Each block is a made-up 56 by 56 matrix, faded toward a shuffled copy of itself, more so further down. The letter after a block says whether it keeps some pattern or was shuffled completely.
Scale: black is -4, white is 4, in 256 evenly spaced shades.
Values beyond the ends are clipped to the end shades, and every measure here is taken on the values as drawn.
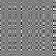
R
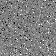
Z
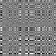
R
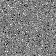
Z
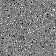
Z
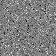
Z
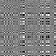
R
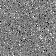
Z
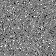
Z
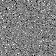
Z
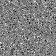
Z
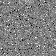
Z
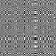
R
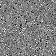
Z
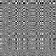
R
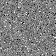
Z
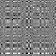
R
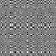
R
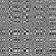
R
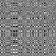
R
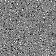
Z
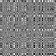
R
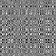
R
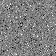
Z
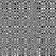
R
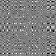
R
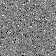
Z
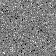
Z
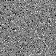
Z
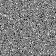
Z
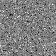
Z
